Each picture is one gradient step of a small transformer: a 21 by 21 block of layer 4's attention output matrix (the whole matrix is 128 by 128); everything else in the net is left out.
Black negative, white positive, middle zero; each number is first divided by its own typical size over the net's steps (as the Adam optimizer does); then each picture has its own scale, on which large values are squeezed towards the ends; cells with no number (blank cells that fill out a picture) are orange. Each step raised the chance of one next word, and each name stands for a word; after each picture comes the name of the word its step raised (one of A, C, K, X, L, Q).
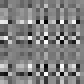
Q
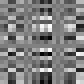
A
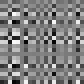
Q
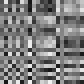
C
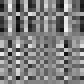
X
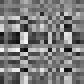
A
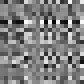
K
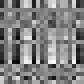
K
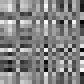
X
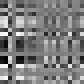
K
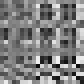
K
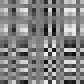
C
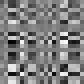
Q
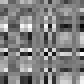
A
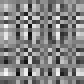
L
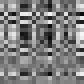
L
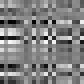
Q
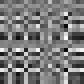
A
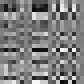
C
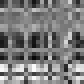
K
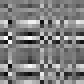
Q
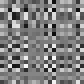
C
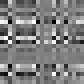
Q
